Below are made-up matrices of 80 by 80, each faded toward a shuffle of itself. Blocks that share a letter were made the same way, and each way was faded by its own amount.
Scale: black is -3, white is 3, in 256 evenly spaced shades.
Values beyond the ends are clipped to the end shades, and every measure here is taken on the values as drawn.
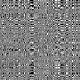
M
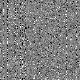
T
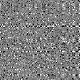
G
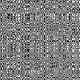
M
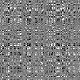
M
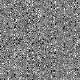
T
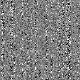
T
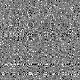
G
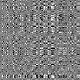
M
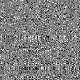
G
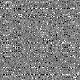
G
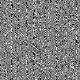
T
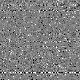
G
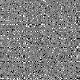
G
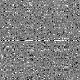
G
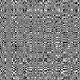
M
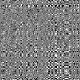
M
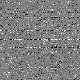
G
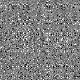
G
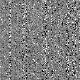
T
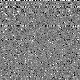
G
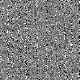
T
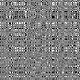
M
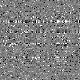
G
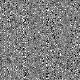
T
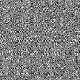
G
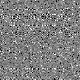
G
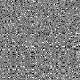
G
